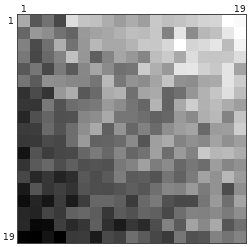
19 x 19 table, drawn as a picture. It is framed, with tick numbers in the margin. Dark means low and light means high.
Slope: up to the top right. Ninth with the highest average: top right. Stripes: none. Ninth with the lowest average: bottom left. Grain: fine.
